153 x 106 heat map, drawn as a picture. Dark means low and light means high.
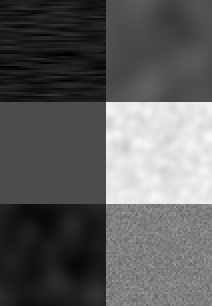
The table splits into 3 rows of 2 panels. Panel 1,1: very low, streaked across, faint in contrast. Panel 1,2: low, smooth, faint in contrast. Panel 2,1: low, flat. Panel 2,2: very high, blotchy, faint in contrast. Panel 3,1: very low, smooth, faint in contrast. Panel 3,2: middling, fine-grained, faint in contrast.
